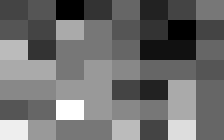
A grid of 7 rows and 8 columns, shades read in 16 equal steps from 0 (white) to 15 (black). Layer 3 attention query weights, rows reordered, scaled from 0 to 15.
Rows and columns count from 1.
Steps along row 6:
down down up up up down up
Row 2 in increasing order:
5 8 10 10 11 11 12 15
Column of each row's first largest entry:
3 7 6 8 6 1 6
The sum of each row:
89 82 78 59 64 54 49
